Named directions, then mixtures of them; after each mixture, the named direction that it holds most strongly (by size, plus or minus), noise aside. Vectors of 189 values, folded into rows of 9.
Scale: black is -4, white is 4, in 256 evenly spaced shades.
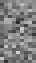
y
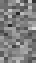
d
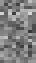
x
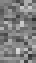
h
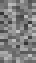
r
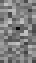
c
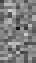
c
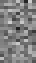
c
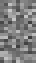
r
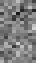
x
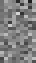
d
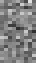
x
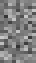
r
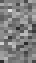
c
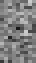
c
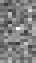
c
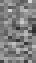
c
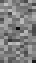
c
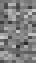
r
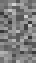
r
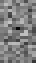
c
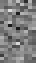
d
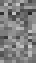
x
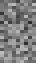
r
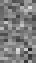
h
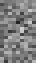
y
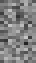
r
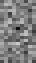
c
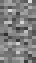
c
